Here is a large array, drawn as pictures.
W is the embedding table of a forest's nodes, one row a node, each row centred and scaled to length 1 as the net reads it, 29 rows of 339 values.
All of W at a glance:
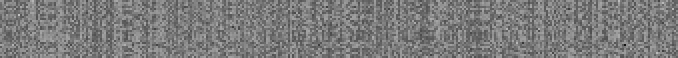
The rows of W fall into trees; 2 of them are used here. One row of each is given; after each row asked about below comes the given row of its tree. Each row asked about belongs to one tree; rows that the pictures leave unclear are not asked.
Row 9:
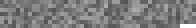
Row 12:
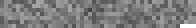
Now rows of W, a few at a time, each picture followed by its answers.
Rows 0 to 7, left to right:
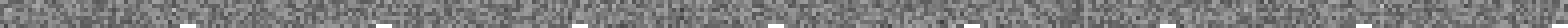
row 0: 12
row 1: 9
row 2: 9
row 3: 12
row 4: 9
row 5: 12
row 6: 12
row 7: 9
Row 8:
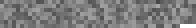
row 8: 9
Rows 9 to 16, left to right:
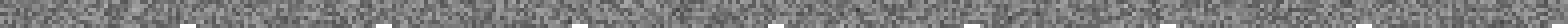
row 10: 12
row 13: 9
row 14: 9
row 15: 12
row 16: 12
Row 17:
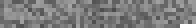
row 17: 12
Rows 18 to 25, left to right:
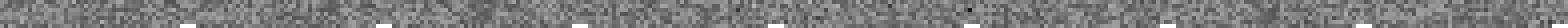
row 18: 12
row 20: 12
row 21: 9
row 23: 9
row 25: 12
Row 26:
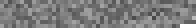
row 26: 9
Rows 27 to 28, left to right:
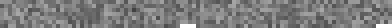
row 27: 12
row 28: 12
